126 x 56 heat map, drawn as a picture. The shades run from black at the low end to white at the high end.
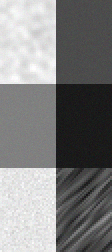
It is made of 3 by 2 panels. Panel 1,1: very high, blotchy, faint in contrast. Panel 1,2: low, flat. Panel 2,1: middling, flat. Panel 2,2: very low, flat. Panel 3,1: very high, fine-grained, faint in contrast. Panel 3,2: low, slanting up to the right.
